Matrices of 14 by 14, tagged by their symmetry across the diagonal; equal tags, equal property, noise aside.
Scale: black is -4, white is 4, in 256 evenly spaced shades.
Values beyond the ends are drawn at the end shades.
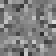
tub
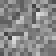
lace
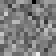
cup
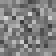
cup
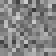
cup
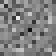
lace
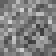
lace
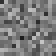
lace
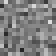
tub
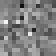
tub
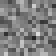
tub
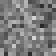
cup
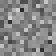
lace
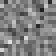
tub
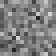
tub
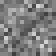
lace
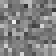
cup
